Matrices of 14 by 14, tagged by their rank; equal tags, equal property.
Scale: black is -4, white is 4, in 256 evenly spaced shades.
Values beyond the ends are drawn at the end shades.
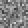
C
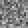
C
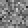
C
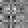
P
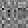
P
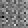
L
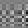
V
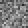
C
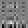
P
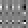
V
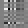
V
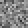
C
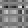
V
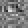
L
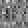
L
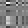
V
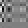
V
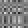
V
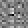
L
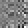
P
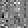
L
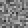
C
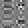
P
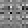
P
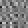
P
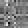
L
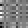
V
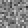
C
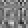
L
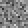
C
